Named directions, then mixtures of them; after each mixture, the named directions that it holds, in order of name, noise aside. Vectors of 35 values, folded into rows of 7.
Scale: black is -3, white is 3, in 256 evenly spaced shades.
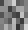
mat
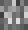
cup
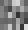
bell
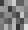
mat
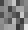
mat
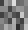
mat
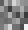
bell, mat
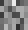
cup, mat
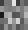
cup, mat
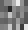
bell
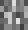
bell, cup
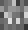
cup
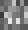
cup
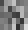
mat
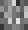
cup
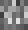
cup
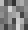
mat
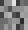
cup, mat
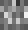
cup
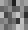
cup, mat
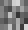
bell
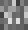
cup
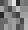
cup, mat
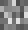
cup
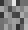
cup, mat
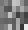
bell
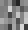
bell
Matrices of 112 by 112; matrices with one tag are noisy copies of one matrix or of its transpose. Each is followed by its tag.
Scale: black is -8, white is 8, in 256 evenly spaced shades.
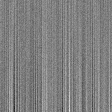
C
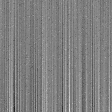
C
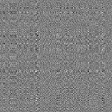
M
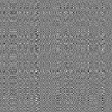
M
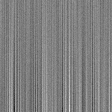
C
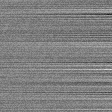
C
